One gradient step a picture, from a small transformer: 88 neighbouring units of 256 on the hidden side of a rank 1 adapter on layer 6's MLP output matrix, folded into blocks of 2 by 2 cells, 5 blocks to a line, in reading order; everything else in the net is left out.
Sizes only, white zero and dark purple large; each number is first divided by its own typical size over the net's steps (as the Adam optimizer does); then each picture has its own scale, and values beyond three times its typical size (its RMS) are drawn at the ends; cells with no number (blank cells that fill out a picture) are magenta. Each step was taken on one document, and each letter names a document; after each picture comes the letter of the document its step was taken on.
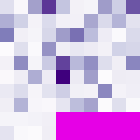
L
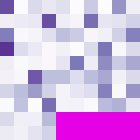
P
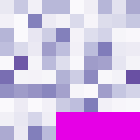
P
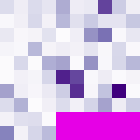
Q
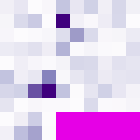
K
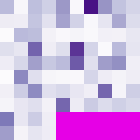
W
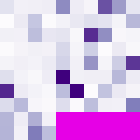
Q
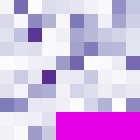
W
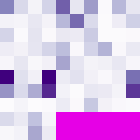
K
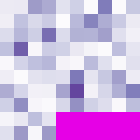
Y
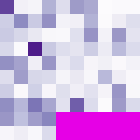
W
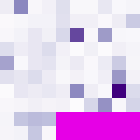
Q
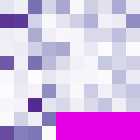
Y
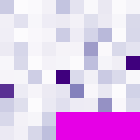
Q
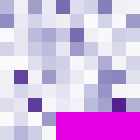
W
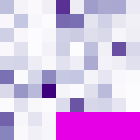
K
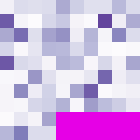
Y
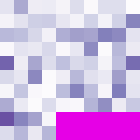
Y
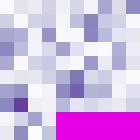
Y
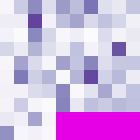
W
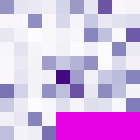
Q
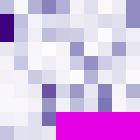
L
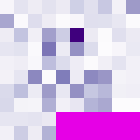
L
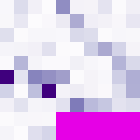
K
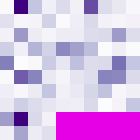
W
